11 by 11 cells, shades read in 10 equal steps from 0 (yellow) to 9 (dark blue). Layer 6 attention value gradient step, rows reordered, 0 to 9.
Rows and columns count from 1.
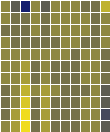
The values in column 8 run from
4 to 5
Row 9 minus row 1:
1 -2 -8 1 -3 1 1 1 -1 -1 4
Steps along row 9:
down down up down up same same down same up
